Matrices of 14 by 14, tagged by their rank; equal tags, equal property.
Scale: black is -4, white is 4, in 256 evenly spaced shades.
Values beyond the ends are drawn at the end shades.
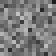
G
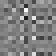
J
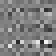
J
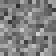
G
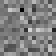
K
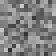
G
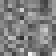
K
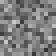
G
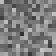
G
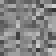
K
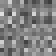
J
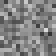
G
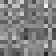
K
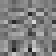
J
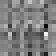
J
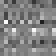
J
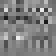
K
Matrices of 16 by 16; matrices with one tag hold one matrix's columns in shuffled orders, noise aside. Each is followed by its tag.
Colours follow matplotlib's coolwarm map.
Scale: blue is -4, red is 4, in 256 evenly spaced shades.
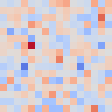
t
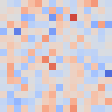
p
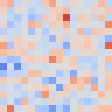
t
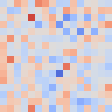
p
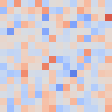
p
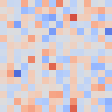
p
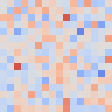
p
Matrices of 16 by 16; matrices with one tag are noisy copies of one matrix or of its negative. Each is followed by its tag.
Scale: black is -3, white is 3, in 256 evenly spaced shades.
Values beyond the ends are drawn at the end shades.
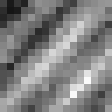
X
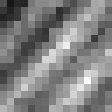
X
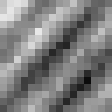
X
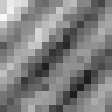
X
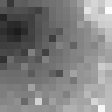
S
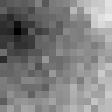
S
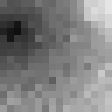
S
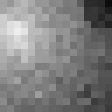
S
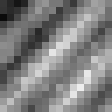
X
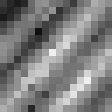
X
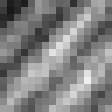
X
